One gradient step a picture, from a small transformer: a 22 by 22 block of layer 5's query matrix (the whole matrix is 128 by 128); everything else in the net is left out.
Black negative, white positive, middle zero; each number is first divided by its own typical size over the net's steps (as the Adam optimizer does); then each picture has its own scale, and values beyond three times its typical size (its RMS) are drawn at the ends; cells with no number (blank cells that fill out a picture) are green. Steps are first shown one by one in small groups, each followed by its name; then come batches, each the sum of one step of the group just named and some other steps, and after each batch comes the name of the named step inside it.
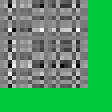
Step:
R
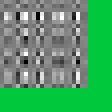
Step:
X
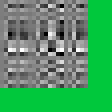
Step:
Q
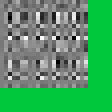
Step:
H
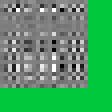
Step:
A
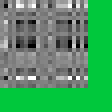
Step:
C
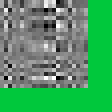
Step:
R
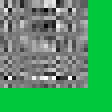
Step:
H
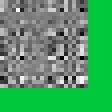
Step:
A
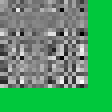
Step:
A
